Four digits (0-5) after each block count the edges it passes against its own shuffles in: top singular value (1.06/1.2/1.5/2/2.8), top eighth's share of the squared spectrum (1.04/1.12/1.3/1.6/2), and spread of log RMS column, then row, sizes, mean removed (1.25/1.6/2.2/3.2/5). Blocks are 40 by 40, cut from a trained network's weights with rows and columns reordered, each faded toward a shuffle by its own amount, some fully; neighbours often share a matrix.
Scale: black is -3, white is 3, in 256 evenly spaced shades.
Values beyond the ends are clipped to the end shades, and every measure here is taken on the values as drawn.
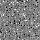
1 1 0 0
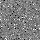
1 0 0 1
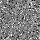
0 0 0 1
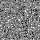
0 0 0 0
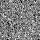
0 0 0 0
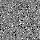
2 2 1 1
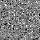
2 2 0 0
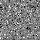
2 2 1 0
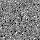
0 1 0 0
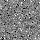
0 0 0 0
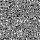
3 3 0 1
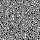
0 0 0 0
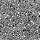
1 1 0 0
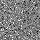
0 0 0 0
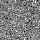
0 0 0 0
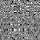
3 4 2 2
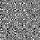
3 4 2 2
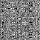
3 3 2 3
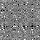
3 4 1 2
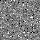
1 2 1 0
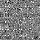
2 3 1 1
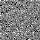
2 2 1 1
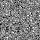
1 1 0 0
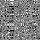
3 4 2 2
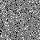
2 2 1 0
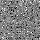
2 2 0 0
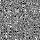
2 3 1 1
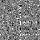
3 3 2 1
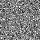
2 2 0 1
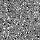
2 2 1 0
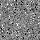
1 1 0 0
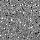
1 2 0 0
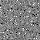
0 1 0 0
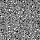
1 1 0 0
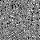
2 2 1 0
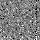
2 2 1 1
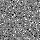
0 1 0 0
